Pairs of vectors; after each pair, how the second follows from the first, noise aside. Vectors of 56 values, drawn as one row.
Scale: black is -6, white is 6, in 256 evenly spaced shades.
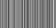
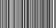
scaled up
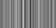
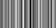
scaled up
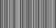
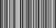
scaled up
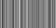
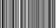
scaled up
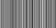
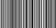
scaled up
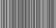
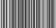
scaled up
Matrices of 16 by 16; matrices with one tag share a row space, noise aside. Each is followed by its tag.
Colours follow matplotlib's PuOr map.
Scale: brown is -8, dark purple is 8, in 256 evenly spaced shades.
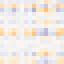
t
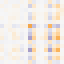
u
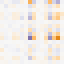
u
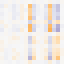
u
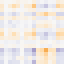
t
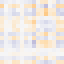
t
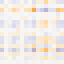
t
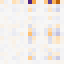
u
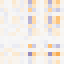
u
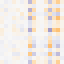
u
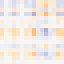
t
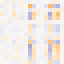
u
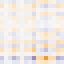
t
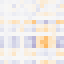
t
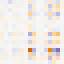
u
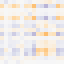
t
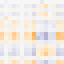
t
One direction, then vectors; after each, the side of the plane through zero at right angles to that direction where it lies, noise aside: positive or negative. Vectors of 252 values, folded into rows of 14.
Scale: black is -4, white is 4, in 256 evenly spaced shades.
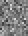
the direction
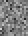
negative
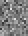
positive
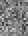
positive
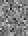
negative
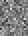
positive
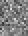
positive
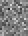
positive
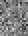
positive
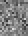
positive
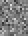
positive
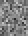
negative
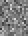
positive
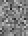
negative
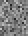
negative
